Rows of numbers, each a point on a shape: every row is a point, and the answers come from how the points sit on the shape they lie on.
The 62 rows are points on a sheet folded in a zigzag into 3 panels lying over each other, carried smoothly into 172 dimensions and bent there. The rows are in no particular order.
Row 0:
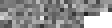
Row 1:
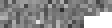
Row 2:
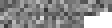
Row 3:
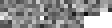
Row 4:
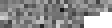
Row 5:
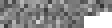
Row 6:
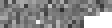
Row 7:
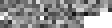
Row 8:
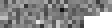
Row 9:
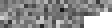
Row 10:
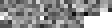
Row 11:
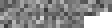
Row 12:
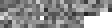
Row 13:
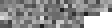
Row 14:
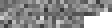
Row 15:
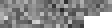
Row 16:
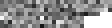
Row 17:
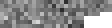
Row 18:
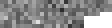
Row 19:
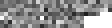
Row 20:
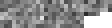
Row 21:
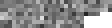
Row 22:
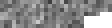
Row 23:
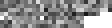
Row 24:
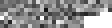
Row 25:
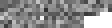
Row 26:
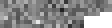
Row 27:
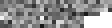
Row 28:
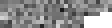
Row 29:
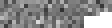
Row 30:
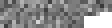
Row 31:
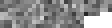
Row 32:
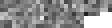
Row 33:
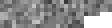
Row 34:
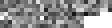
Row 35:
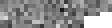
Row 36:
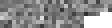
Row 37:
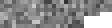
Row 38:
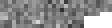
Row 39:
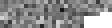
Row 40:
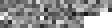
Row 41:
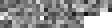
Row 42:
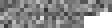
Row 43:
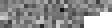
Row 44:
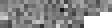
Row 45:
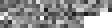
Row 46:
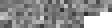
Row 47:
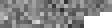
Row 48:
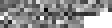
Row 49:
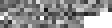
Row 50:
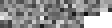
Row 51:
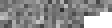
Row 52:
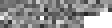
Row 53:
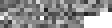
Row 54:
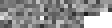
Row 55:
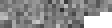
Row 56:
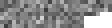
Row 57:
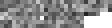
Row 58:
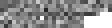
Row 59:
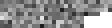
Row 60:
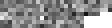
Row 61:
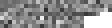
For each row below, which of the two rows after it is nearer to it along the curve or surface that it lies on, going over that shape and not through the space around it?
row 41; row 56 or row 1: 56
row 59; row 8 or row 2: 8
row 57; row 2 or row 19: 2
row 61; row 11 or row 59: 11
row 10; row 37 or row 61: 61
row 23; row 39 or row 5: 5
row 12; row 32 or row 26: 32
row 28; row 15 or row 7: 15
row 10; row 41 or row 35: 41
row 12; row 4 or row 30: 30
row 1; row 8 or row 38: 38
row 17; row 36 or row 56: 36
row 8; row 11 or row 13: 13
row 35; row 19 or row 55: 55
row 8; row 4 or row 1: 4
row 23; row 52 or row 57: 57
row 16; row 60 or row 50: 50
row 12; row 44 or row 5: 5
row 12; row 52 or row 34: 34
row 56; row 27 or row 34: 34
